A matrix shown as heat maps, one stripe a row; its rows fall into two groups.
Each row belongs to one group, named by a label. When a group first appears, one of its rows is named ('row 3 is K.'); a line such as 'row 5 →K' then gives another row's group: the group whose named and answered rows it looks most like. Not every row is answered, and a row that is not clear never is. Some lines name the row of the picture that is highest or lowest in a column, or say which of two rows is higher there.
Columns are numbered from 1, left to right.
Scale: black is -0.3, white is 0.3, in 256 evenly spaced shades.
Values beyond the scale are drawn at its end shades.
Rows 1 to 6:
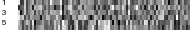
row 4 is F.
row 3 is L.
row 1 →L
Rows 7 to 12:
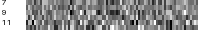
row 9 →F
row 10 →L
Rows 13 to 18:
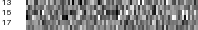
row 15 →F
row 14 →L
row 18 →L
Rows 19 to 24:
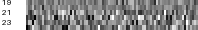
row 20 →L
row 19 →L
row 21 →L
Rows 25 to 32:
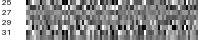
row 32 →F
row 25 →F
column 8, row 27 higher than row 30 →No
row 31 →F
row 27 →F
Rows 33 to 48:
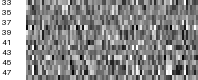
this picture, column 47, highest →44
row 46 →L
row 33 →L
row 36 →F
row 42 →L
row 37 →F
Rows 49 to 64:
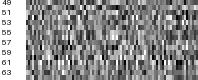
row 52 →L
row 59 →F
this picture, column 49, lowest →52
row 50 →F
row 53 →F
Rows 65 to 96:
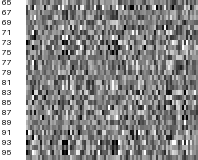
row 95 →F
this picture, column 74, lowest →66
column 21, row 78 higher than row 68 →Yes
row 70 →L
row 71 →L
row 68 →F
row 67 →F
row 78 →L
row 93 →F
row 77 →L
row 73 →F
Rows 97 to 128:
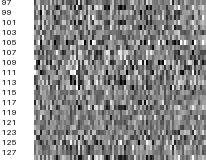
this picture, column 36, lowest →98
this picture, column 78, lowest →110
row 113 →F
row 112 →F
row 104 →F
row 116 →L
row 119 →F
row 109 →L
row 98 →F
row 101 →F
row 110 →L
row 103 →L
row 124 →L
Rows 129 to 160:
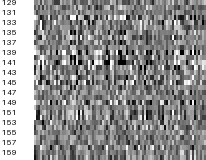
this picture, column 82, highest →142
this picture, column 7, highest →141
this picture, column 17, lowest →145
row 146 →F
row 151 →L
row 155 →F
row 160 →F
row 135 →F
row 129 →F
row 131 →L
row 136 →L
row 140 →F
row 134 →L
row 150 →L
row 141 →F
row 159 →F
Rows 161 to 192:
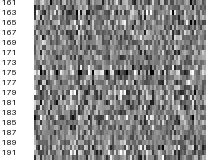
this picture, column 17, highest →182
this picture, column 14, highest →175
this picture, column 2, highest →163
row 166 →L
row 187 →L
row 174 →L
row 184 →F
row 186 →F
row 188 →L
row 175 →F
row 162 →F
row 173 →L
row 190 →L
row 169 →F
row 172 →F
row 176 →F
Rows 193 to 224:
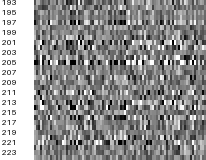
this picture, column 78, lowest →204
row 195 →F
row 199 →L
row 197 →F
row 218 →L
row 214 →F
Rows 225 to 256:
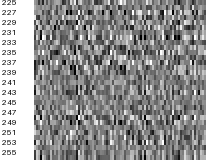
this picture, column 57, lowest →249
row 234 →F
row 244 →F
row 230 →L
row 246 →L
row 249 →F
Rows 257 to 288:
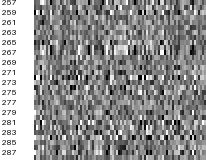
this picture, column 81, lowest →284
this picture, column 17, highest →276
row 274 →F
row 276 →L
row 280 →L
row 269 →F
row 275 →L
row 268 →L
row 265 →F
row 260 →F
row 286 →F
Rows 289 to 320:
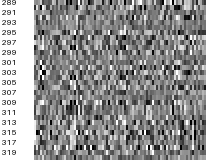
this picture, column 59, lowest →297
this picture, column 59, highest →318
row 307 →F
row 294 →L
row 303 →L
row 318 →L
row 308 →L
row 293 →L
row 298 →F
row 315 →L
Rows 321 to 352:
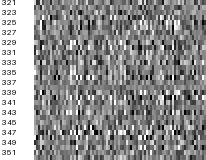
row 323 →F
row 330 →L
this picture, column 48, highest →327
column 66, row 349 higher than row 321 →No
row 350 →L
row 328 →F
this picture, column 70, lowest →326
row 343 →L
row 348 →L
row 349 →F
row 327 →F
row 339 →L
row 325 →L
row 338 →F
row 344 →F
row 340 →L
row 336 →L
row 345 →F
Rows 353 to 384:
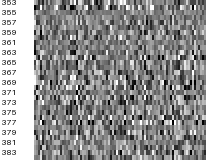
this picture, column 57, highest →377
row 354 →F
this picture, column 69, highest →377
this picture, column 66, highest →379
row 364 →L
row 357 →L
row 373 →F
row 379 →F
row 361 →F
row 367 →F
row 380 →L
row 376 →L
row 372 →L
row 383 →F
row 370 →L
